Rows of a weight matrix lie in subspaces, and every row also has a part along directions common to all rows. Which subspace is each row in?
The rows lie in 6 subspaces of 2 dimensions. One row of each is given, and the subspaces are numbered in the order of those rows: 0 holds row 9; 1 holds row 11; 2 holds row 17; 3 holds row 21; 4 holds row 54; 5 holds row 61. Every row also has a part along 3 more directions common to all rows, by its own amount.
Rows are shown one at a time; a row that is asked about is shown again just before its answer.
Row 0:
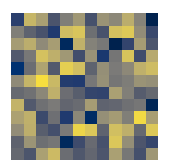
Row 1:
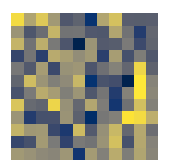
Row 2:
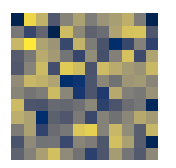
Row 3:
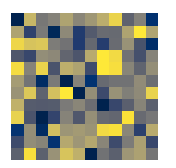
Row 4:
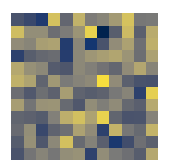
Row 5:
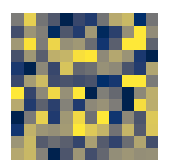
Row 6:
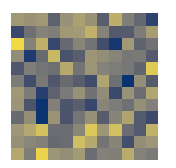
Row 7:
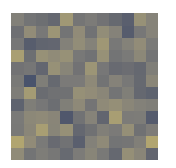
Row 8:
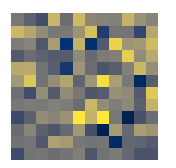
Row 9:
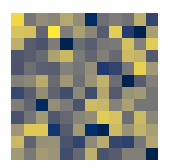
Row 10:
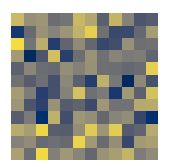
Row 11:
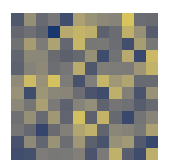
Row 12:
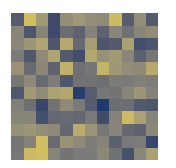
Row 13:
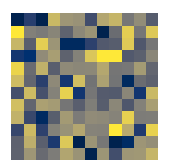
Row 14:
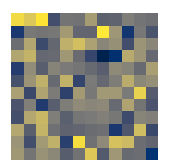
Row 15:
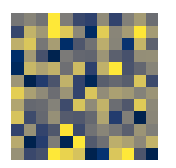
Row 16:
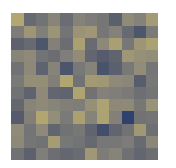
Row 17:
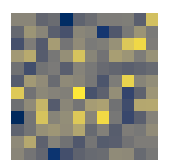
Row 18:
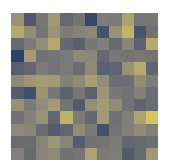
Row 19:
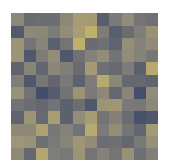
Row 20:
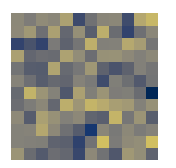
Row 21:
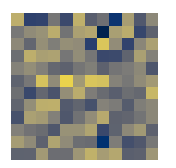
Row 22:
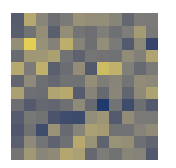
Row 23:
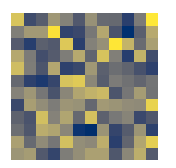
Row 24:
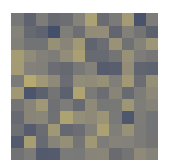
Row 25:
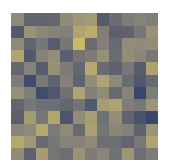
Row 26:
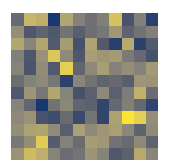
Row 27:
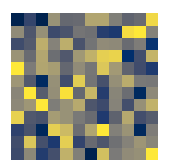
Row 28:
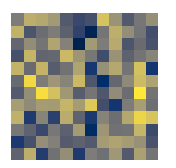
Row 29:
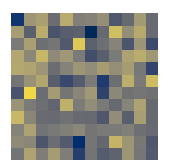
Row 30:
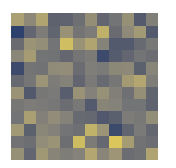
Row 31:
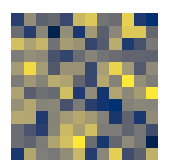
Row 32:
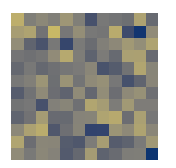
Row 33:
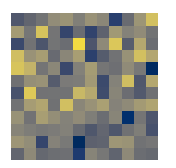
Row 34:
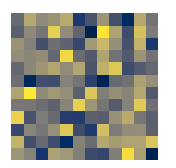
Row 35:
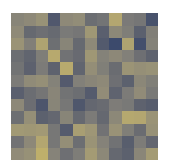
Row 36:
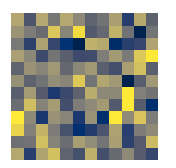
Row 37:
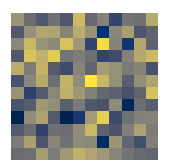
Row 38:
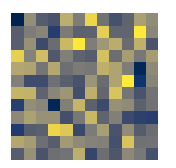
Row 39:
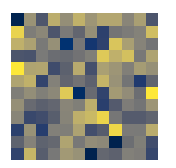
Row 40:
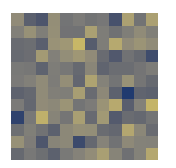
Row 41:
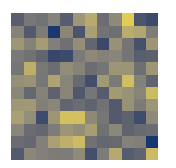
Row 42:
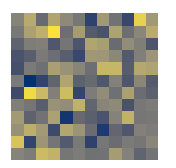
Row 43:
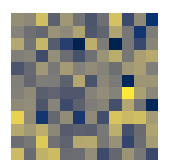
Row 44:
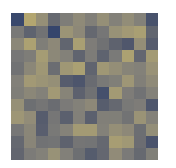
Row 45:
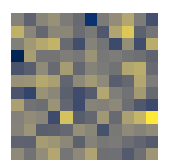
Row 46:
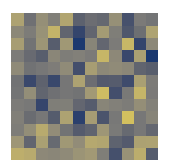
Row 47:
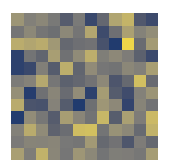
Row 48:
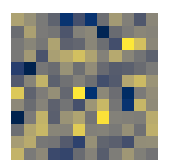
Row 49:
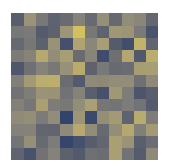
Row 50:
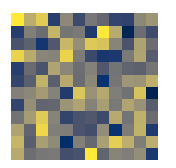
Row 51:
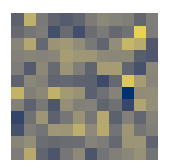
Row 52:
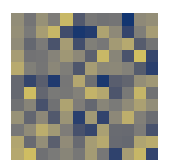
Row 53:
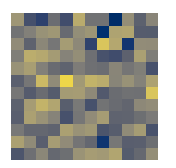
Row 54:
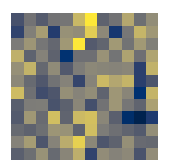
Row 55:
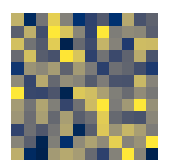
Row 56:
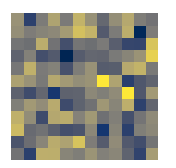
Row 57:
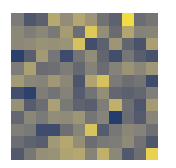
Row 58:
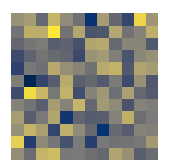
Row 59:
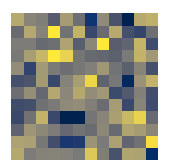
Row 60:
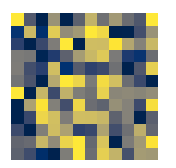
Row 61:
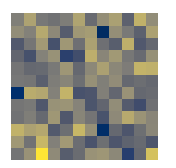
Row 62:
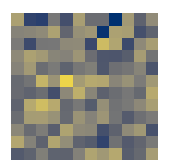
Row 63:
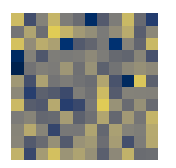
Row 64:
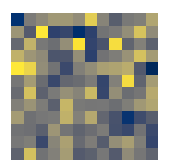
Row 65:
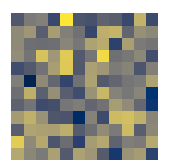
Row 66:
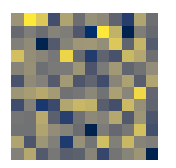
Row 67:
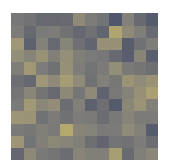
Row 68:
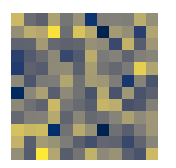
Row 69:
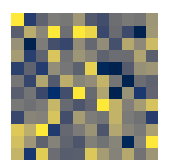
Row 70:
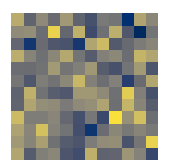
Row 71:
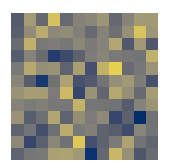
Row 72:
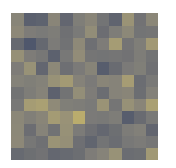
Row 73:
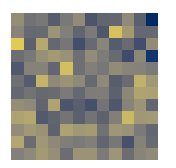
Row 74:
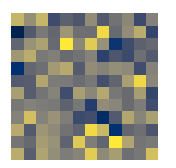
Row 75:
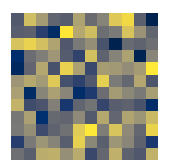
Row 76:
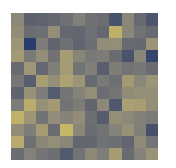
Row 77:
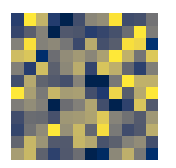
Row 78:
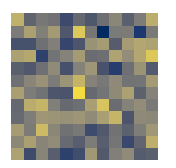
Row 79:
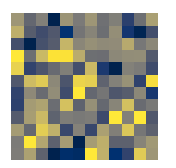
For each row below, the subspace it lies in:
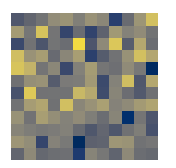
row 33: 1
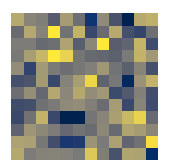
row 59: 3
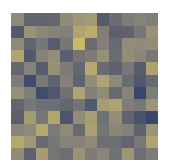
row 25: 4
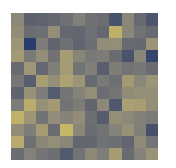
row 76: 3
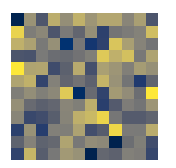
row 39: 0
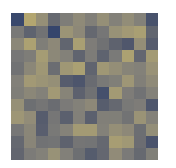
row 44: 1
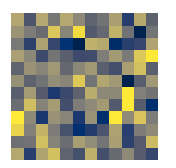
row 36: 2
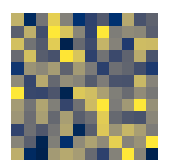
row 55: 5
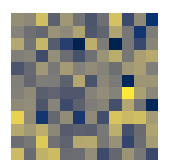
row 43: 2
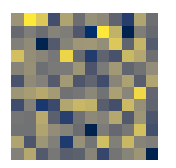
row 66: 0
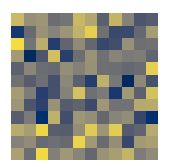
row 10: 4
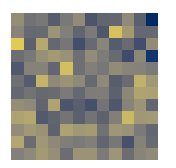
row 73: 3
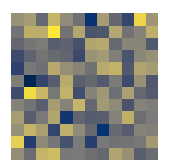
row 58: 5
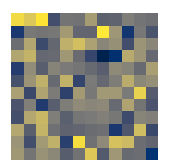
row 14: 0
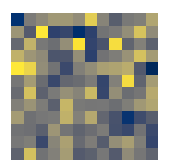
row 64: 1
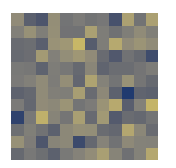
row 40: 2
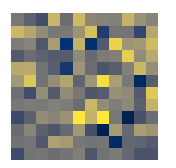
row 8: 0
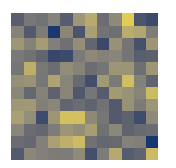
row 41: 3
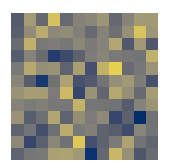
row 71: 5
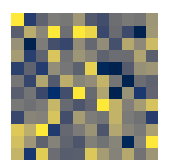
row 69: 4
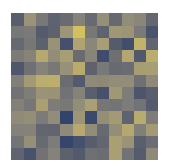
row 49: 1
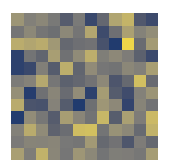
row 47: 2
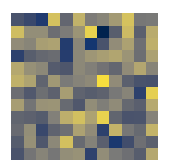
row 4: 0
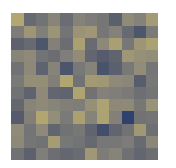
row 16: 0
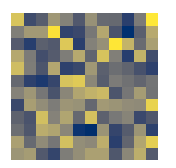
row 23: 1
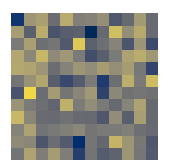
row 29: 1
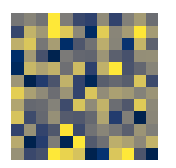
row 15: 5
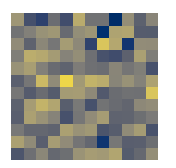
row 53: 3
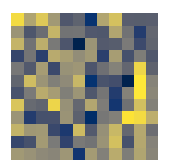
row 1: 4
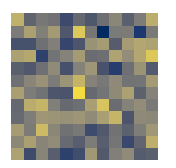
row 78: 2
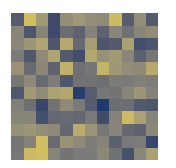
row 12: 5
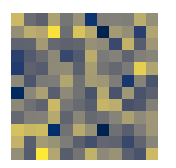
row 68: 5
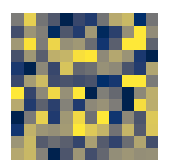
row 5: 2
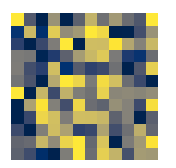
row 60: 1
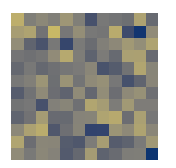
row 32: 0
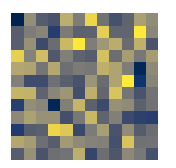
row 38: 4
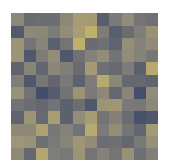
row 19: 4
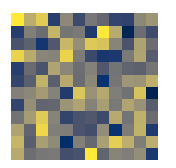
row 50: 0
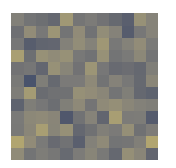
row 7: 4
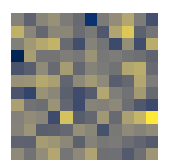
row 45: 4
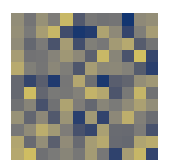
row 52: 1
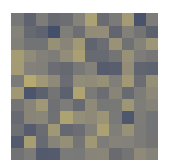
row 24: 5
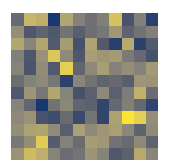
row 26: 5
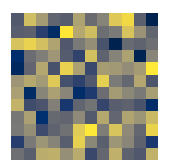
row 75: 1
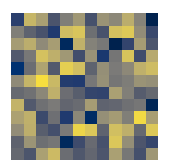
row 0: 1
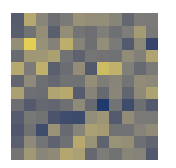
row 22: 3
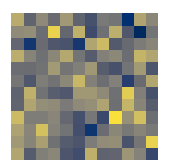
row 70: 2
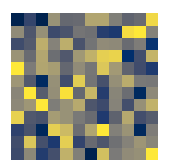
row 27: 0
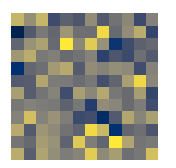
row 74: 0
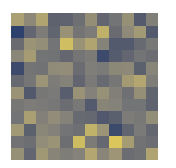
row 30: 0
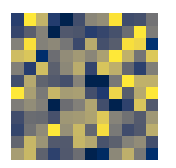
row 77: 2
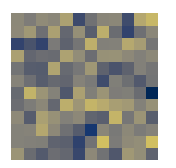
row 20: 3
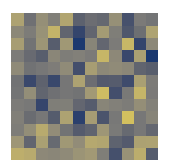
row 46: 1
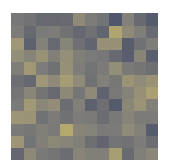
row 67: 3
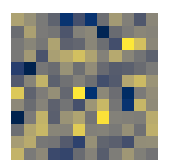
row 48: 2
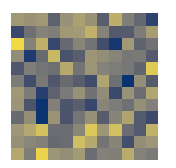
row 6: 4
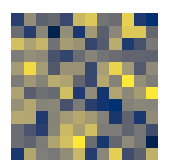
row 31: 3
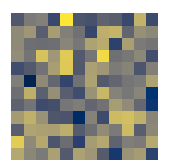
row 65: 4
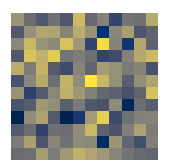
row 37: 3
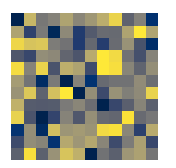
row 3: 0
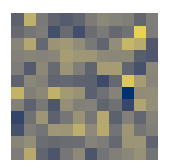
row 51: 2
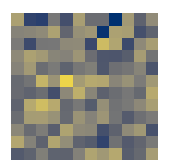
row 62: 3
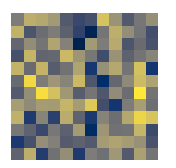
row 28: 4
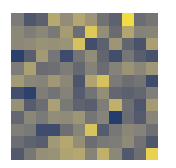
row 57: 2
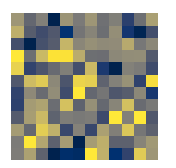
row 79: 5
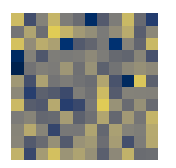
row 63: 5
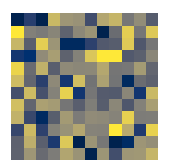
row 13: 0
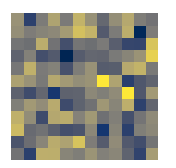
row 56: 2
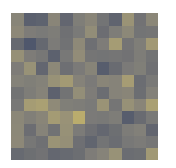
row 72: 3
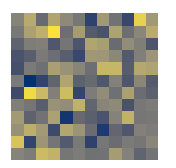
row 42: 5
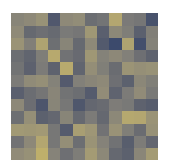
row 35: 5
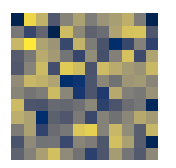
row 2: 1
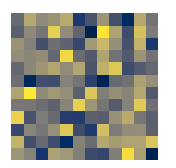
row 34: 5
